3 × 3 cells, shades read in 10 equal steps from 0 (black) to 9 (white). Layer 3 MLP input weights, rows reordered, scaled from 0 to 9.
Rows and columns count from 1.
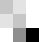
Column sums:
24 20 18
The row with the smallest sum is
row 3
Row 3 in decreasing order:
9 5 0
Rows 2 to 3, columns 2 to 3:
7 9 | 5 0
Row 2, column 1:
8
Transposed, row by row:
7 8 9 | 8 7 5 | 9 9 0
